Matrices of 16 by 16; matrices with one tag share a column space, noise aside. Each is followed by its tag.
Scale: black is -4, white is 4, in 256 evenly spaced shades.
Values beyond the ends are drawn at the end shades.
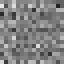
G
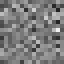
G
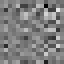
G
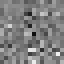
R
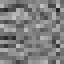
G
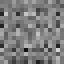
R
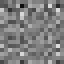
G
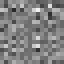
G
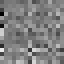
R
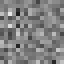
R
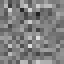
G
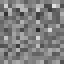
G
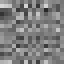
G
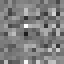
R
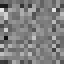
G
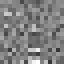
R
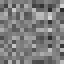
G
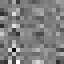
R
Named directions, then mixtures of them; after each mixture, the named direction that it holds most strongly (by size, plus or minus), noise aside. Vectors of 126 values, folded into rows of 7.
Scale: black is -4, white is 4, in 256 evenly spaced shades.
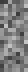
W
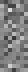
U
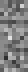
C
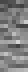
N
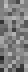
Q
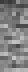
N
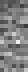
N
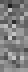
C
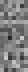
C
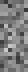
W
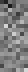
U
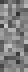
W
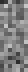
W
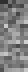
N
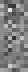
U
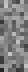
Q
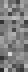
Q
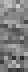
N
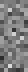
Q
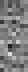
N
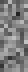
W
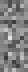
C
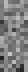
Q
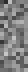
W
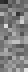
N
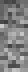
N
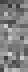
C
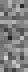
C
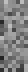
Q
